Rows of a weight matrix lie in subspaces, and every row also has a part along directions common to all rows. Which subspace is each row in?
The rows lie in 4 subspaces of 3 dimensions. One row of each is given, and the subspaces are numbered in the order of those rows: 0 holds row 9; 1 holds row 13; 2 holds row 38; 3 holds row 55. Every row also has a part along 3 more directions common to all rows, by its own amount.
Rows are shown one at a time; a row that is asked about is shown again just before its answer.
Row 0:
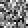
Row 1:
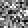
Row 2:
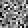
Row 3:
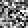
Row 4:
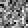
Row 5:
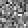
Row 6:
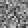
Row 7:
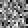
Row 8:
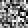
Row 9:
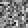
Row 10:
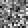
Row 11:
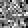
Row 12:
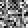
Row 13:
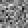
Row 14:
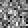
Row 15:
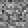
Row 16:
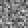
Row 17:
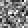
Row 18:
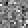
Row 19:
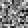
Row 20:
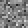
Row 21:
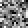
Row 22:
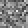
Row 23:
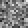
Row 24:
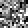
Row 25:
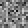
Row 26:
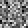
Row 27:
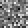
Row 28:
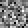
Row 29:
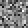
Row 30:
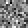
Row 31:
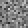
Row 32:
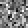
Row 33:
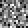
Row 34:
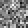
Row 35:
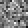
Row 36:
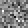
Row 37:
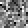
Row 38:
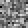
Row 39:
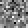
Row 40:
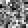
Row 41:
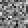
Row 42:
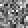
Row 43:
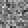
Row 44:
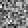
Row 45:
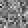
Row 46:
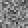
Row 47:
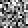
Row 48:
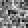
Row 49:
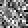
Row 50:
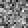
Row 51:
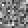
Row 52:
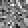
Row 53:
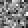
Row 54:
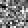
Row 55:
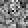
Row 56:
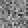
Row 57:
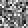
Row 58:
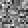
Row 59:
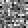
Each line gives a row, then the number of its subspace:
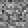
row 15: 1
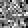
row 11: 1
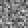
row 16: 2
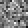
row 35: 1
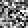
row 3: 0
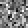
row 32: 2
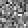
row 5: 2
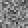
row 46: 3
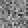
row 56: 2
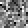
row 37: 1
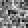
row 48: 2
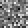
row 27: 2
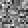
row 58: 0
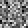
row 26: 3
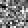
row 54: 1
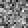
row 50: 0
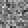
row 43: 1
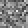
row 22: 1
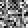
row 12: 1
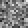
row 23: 3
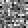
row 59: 2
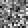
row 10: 2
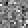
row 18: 0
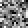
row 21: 3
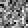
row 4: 0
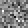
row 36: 3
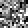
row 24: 2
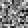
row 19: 0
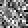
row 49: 1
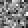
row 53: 1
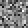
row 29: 0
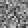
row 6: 2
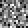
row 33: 3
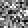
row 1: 0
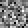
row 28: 3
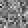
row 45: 3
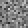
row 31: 3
